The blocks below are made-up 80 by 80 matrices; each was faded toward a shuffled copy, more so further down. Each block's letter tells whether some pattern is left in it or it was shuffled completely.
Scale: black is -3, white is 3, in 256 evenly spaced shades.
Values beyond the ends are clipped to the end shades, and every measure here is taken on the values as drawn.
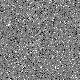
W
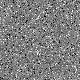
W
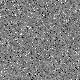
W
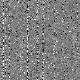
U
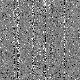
U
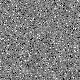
W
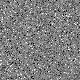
W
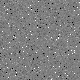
W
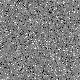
W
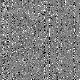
U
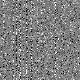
U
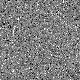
W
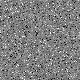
W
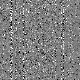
U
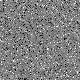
W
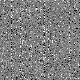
U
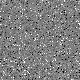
W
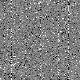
U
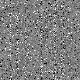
U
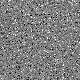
W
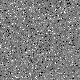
W
